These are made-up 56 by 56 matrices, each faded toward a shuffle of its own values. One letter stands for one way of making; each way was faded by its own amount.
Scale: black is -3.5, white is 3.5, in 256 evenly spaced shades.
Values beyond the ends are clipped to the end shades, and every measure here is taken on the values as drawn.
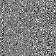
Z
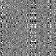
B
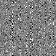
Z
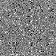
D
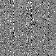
Z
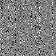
Z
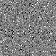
D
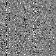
Z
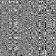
B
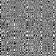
B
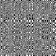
B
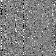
Z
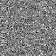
D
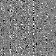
Z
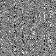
Z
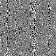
Z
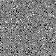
D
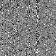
Z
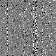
Z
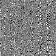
Z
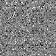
D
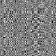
B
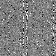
Z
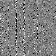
Z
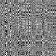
B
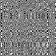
B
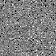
D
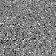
D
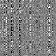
B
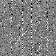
Z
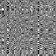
B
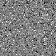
D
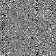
Z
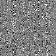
Z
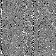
Z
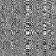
B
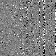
Z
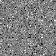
D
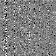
Z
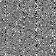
Z
